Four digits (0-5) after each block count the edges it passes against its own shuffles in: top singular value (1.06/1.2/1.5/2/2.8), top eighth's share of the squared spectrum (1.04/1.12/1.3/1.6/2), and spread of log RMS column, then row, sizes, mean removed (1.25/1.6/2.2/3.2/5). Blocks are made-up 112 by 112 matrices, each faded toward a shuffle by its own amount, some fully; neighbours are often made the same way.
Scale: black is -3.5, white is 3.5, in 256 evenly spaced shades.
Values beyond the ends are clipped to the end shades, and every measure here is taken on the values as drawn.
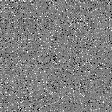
4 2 1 1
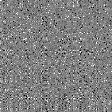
4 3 2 2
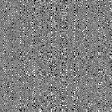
4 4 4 2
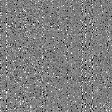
4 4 3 1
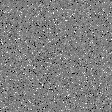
0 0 0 0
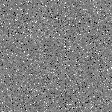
2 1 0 0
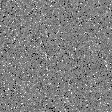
1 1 0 0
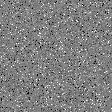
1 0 0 0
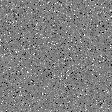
0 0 0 0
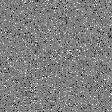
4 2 1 1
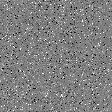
3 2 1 0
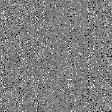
2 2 3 1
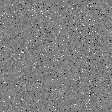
2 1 1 0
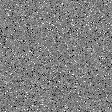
0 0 0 0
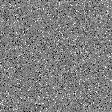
3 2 0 0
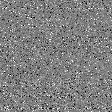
1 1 0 2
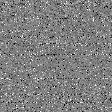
1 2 0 2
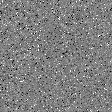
0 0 0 0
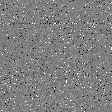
1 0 0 0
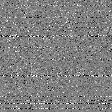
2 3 0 3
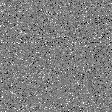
1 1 0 1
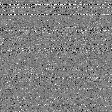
3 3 0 3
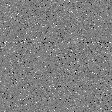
2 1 0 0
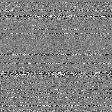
2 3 0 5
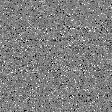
1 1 0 2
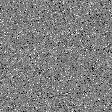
0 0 0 1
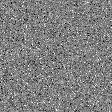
0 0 0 0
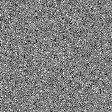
0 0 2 0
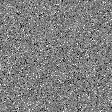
0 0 0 0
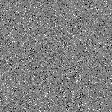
3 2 1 0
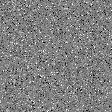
2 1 0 0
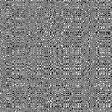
5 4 3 3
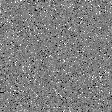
2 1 0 0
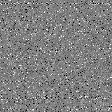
4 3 1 2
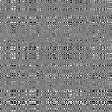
5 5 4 4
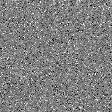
3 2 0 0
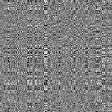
5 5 4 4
